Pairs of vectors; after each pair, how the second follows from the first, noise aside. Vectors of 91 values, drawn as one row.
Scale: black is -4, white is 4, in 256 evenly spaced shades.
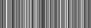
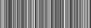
wrapped around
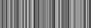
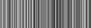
sign-scrambled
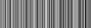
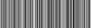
wrapped around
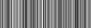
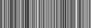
shuffled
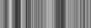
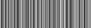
shuffled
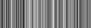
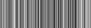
wrapped around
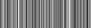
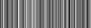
sign-scrambled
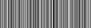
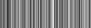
sign-scrambled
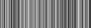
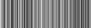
wrapped around
